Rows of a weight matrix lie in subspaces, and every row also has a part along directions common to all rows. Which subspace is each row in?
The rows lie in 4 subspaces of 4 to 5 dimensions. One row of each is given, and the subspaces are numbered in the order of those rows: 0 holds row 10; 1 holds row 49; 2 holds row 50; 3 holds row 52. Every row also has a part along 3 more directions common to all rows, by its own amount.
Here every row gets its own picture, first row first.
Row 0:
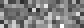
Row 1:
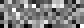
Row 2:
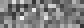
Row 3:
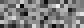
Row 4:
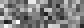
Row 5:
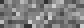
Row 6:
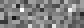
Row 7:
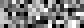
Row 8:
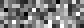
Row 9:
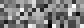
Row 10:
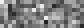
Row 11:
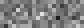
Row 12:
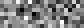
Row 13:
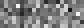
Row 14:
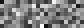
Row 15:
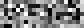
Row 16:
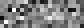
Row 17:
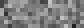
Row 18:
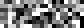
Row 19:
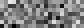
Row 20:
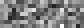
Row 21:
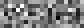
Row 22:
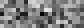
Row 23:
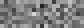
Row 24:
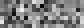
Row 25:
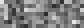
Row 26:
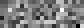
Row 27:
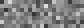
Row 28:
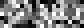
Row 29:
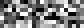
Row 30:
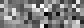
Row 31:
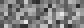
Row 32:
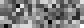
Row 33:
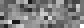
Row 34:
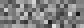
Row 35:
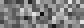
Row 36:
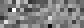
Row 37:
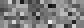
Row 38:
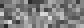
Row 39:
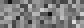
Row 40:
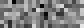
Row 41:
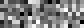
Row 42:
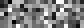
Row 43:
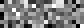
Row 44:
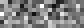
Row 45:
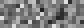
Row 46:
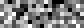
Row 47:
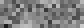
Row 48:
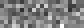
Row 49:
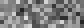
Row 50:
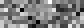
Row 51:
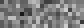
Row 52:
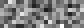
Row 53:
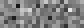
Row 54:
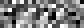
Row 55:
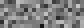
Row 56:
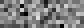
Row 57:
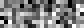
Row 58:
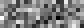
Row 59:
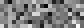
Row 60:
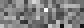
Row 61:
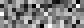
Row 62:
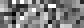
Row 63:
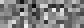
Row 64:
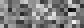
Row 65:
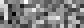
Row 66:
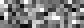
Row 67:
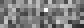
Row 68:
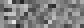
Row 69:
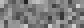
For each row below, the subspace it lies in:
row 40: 0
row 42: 0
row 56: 2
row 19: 2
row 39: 1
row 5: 1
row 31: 3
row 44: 1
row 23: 1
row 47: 3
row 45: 1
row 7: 2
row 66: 0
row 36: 0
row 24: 1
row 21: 3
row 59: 1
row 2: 0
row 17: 3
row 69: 3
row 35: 1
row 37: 0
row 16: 0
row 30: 1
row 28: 3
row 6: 2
